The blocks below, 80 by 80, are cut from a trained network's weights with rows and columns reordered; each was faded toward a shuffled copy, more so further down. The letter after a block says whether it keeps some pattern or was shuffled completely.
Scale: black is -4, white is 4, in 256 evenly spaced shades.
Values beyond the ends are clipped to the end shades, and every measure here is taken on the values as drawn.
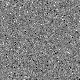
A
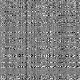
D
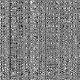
D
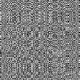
D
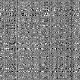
D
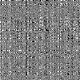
D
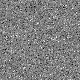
A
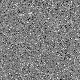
A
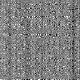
D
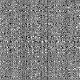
D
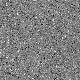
A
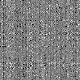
D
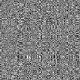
D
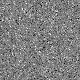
A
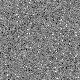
A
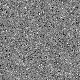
A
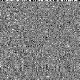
D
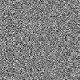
D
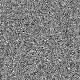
A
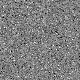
A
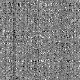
D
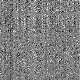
D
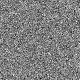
A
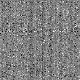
D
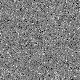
A
